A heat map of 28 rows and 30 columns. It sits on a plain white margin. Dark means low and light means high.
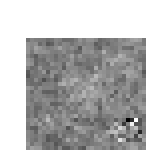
The ninth with the highest average is the centre. The distribution is heavy-tailed on both sides. An odd patch, rougher than its surroundings, sits in the bottom right. The bottom right is the roughest part. Neither half mirrors the other. There are no regular stripes.
